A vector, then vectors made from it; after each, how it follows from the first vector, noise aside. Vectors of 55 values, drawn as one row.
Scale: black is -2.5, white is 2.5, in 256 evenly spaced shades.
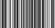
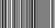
partly zeroed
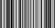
negated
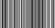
partly zeroed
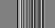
partly zeroed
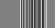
partly zeroed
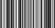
negated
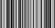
negated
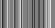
partly zeroed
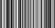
negated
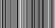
partly zeroed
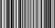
negated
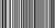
partly zeroed
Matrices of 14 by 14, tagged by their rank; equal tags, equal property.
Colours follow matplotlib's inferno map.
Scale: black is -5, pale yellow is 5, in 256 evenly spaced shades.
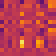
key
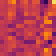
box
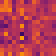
box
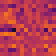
box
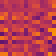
key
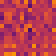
box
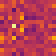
box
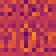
box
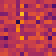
box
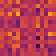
key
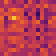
box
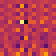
key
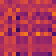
key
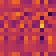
key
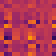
key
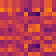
key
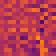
box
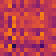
key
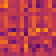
box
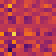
key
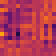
box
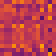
box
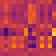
key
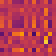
key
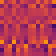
key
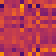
key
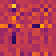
box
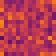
box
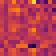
box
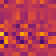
key
